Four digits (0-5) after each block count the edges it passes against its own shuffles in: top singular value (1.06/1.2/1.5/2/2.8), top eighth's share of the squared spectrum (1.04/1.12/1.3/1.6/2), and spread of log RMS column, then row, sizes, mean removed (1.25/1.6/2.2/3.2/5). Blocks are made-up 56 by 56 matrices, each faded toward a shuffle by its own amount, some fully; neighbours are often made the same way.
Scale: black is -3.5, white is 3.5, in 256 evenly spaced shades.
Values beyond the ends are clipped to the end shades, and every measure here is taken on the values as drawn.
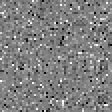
2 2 0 0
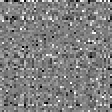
4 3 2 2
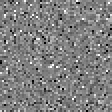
3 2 0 0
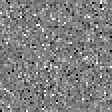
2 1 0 0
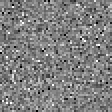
0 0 0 0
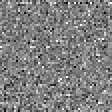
1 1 0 1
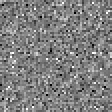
0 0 0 1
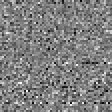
1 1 0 2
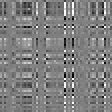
5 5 4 4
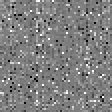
3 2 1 0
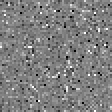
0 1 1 0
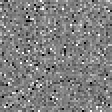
2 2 0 0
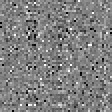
3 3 1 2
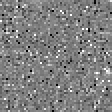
2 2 1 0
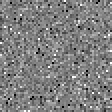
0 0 0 0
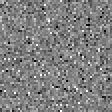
0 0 0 0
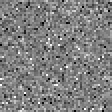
0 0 0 0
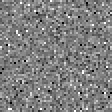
1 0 0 0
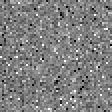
1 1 0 0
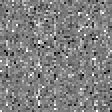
3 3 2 0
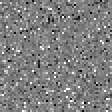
1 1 0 0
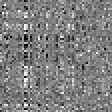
4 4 3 2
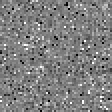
1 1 0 0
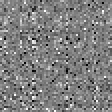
4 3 2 1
